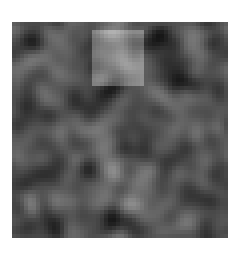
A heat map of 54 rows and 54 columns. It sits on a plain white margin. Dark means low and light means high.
Roughest part: top middle. Ninth with the highest average: top middle. Odd patch: higher, in the top middle. Grain: blotchy.
